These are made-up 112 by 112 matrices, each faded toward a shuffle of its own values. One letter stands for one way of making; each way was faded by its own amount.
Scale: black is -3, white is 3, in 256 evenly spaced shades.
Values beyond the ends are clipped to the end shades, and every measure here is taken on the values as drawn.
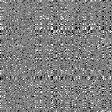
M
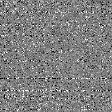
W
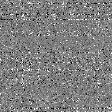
W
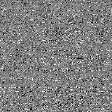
W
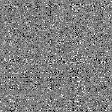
W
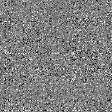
W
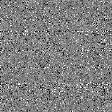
W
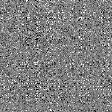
W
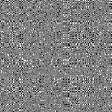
M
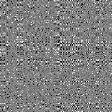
M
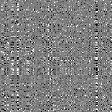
M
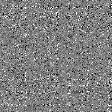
W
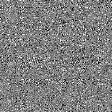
W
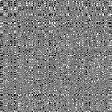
M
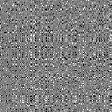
M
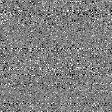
W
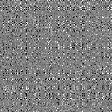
M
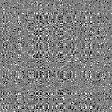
M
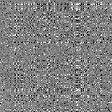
M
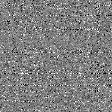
W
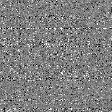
W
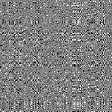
M
